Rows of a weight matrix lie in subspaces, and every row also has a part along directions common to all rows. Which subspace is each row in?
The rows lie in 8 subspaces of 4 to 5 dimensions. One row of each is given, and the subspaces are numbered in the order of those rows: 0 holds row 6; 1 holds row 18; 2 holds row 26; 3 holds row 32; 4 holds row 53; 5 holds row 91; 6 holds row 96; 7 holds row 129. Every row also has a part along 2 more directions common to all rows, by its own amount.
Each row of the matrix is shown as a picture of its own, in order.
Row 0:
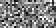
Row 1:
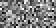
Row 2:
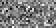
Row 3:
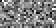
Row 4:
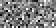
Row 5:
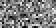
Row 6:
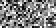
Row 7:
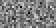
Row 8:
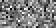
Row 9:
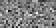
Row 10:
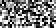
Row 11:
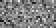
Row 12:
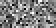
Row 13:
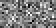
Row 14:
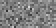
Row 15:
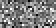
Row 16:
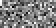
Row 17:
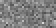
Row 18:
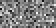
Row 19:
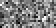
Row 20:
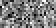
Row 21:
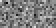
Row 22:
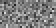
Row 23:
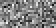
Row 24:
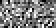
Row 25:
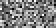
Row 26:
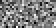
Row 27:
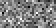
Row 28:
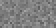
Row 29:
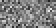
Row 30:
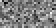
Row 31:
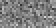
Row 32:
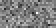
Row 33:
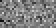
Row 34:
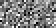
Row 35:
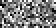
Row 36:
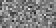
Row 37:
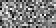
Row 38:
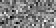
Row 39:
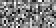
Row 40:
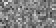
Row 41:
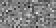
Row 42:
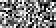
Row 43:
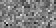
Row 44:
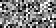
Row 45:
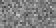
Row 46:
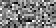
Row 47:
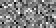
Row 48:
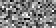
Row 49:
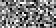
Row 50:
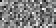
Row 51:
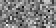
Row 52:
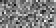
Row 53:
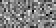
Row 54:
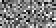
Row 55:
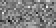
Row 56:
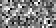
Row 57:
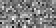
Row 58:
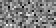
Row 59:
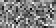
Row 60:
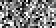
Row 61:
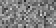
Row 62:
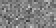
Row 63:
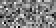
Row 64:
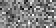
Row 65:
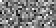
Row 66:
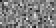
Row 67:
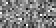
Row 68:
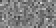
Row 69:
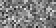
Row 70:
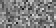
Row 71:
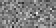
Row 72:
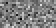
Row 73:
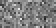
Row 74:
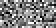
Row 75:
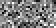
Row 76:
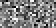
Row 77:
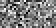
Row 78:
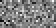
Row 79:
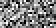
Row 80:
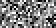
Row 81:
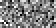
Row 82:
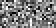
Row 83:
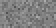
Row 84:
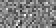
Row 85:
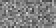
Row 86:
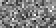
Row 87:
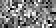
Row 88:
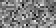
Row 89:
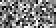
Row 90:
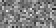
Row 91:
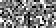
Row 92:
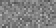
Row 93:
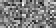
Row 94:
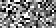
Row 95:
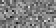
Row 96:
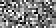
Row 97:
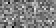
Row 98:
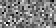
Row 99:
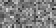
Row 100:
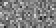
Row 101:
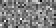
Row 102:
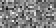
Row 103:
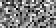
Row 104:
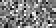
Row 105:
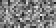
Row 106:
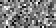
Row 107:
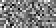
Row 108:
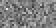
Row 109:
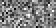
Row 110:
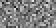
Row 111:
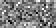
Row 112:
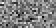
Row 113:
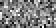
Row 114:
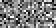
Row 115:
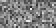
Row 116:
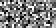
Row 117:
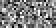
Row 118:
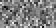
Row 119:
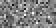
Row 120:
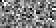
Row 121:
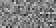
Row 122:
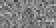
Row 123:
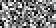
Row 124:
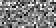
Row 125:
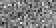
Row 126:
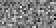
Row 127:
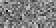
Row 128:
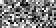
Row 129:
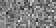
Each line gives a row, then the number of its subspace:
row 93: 2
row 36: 1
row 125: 6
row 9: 2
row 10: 4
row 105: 4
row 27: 5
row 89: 3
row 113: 3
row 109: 7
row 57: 0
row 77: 0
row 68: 3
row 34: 3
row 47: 1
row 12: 3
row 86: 2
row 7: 2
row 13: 7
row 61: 0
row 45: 6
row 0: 1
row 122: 1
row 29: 7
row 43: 5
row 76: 2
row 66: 7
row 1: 7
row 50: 3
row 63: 1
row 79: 6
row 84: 2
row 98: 5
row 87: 3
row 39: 1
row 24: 3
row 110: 2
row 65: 6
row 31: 7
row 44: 7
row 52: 6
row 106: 3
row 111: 5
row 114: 4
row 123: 1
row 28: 4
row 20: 0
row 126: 2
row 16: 2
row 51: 5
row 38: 6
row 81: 5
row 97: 0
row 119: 3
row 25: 1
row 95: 6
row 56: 3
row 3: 4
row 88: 2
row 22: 6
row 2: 0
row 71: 2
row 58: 5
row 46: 6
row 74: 1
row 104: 3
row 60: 0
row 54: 4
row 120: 4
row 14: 6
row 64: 7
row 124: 2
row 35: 0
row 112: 6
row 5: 0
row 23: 6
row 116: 0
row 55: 5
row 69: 7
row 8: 7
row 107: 7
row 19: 4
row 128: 5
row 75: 5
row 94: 0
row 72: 6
